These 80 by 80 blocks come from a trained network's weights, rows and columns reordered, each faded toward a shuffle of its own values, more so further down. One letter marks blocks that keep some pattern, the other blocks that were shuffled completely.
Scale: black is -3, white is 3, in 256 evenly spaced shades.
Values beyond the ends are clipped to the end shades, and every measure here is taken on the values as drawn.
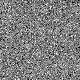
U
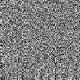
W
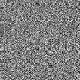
W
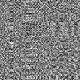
W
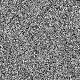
U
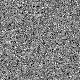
U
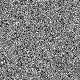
U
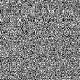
W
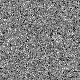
U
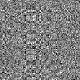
W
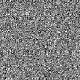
W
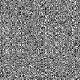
W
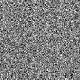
W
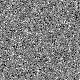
U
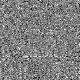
W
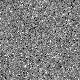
U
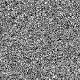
W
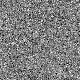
U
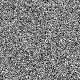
U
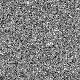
U
